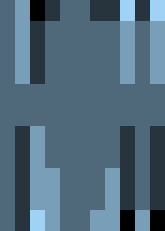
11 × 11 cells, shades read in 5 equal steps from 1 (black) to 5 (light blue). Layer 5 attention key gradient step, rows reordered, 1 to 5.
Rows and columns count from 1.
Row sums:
32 35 35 35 33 33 31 31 33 33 34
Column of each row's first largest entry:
9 2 2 2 1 1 3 3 3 3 3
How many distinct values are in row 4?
3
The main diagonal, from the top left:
3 4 2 3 3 3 3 3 2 3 1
